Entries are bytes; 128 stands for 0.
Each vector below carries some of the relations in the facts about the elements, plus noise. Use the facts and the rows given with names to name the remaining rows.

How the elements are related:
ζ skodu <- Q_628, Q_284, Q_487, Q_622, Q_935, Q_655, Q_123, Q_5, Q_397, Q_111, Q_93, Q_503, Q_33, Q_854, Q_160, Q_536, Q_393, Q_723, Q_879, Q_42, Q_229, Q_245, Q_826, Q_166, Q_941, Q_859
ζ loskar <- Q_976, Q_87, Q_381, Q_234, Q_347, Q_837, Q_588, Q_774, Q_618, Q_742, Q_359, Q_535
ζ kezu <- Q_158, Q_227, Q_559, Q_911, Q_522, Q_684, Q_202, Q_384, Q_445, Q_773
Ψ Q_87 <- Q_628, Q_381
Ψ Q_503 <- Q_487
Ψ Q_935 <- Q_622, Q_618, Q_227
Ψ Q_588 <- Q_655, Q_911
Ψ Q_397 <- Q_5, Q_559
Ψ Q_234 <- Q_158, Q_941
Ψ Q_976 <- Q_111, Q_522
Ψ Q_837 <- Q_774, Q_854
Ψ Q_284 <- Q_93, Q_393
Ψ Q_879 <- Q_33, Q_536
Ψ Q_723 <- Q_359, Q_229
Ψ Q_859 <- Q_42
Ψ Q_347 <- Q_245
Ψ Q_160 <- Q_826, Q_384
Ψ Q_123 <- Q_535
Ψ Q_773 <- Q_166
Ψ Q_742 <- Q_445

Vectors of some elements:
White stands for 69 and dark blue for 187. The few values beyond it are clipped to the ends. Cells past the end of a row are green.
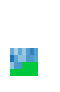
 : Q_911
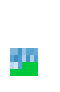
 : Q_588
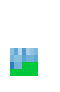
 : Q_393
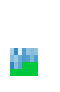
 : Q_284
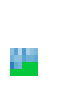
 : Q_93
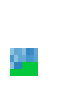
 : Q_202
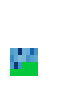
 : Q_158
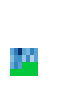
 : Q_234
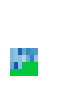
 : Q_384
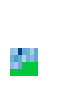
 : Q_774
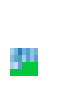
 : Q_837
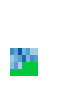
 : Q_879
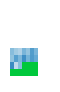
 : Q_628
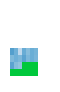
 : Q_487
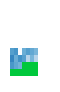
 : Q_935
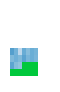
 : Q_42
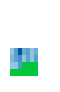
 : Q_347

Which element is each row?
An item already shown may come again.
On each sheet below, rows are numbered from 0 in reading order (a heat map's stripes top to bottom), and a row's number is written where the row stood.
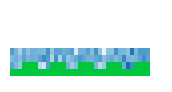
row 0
Q_5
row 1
Q_588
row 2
Q_397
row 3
Q_655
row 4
Q_445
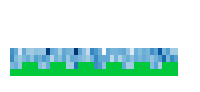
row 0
Q_111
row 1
Q_774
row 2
Q_359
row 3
Q_622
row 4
Q_854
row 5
Q_879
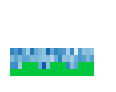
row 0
Q_941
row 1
Q_384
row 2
Q_284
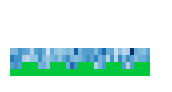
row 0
Q_618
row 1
Q_111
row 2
Q_559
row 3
Q_976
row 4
Q_381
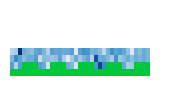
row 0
Q_381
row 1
Q_826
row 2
Q_160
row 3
Q_227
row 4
Q_854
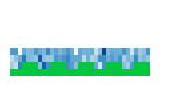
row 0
Q_723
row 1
Q_522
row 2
Q_622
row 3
Q_87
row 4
Q_229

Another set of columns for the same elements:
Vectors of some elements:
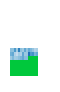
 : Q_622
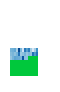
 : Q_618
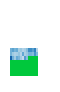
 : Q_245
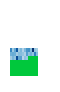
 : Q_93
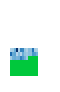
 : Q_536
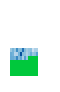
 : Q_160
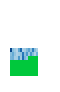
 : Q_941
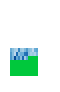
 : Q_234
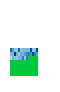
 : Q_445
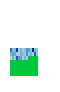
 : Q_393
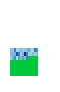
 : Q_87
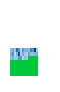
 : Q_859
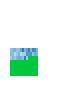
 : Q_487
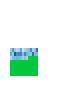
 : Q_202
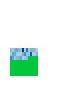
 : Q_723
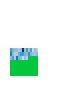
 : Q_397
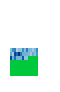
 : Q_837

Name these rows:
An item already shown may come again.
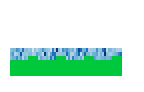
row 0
Q_160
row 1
Q_381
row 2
Q_5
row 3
Q_384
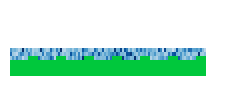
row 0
Q_397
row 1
Q_854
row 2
Q_535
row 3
Q_445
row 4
Q_774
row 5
Q_227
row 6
Q_229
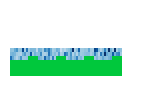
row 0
Q_723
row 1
Q_826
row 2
Q_879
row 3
Q_559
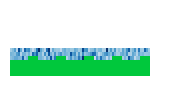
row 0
Q_618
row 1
Q_158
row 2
Q_535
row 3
Q_397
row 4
Q_284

